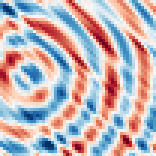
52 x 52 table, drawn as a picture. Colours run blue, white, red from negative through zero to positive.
Rings: centred on the middle left. Ninth with the lowest average: bottom left. Average level on the scale: 50%.
